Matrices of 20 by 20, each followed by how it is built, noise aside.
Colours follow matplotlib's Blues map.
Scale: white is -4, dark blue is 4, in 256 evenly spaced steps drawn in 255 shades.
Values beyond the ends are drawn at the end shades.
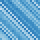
Toeplitz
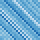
Toeplitz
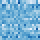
low rank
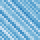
Toeplitz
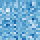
low rank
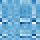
low rank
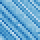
Toeplitz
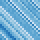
Toeplitz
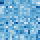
low rank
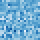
low rank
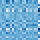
low rank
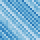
Toeplitz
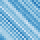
Toeplitz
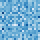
low rank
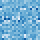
low rank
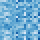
low rank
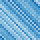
Toeplitz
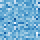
low rank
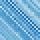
Toeplitz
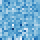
low rank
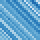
Toeplitz
